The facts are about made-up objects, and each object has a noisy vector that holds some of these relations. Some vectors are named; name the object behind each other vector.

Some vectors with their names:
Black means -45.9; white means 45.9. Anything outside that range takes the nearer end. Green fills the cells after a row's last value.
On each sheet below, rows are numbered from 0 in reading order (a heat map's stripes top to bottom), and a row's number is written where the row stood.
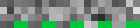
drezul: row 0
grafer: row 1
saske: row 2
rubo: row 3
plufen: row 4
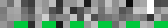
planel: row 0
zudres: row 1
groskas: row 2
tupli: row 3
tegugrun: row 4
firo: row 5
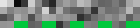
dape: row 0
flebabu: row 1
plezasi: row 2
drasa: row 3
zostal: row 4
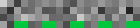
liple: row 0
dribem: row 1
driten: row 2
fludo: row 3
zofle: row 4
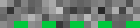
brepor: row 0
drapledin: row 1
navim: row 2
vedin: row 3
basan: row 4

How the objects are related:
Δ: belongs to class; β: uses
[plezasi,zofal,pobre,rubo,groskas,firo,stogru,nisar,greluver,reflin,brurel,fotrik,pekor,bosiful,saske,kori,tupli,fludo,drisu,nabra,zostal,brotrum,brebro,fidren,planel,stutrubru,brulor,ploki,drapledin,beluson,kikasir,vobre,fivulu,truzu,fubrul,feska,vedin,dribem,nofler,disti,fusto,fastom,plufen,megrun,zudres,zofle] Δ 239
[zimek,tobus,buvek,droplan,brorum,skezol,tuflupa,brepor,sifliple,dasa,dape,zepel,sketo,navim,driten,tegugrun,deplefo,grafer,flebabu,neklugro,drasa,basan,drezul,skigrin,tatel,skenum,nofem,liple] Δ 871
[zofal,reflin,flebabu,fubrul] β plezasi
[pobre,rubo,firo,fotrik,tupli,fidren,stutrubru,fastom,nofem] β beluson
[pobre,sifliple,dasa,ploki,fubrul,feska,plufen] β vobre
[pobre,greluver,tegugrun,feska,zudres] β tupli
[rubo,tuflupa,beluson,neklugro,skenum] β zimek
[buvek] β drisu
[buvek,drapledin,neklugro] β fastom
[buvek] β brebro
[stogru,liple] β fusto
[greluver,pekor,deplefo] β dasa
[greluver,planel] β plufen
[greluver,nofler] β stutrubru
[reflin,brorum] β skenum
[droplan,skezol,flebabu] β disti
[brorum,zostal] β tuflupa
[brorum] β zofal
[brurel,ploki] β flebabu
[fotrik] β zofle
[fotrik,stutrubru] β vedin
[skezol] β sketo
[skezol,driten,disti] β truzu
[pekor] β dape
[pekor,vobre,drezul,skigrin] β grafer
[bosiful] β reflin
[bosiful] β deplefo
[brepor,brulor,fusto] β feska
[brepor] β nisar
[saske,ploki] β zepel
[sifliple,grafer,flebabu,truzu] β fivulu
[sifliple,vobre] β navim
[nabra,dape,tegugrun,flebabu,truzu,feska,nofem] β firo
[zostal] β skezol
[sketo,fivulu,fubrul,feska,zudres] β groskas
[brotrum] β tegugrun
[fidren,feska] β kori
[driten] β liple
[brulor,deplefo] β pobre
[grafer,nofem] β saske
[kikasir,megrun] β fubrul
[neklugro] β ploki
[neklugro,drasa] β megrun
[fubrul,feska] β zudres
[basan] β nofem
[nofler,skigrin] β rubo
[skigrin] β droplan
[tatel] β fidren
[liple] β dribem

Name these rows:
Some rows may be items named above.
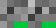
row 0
deplefo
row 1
brorum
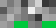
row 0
brurel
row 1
nofem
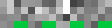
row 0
nabra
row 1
truzu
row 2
firo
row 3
zostal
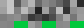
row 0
nabra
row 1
skenum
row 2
dasa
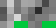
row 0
feska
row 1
brepor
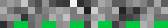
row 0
plezasi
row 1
sifliple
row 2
vobre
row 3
fivulu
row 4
zimek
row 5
pekor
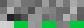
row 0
beluson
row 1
nofler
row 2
megrun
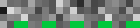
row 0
disti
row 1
buvek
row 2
flebabu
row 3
droplan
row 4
driten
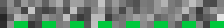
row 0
sketo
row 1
tobus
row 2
reflin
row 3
fubrul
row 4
buvek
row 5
bosiful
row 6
zostal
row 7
skezol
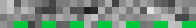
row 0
nabra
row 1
zepel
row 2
dribem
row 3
fusto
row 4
pobre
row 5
truzu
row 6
fastom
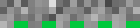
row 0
pekor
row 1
kikasir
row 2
nofler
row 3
brurel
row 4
greluver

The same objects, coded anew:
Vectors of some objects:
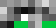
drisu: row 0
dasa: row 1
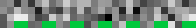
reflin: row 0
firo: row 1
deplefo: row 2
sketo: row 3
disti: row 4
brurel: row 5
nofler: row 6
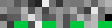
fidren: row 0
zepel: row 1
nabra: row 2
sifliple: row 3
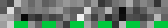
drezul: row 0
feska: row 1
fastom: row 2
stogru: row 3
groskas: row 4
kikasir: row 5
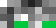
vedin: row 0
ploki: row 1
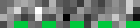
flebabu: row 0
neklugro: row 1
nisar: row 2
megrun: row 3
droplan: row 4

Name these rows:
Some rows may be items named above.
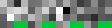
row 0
brorum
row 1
flebabu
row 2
dribem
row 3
feska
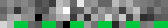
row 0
planel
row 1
nisar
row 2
buvek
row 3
rubo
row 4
zimek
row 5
zudres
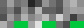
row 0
pobre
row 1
ploki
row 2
dape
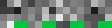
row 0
vobre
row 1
brurel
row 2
tobus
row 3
tupli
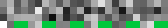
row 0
greluver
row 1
drezul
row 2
fusto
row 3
dasa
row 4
firo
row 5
plufen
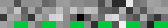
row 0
zostal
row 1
rubo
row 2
driten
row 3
drapledin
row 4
zepel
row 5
tegugrun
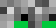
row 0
sifliple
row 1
drasa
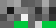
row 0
beluson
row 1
fivulu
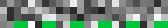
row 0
fusto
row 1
fotrik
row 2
navim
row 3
vobre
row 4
stutrubru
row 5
zofal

